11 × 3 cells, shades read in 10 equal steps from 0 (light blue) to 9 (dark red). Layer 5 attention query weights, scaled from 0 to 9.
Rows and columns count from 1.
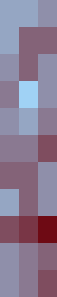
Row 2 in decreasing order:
5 5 2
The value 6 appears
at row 6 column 3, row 9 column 1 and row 11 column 3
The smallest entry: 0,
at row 4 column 2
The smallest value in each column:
2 0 3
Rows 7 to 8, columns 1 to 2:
5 5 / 2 5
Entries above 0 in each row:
3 3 3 2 3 3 3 3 3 3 3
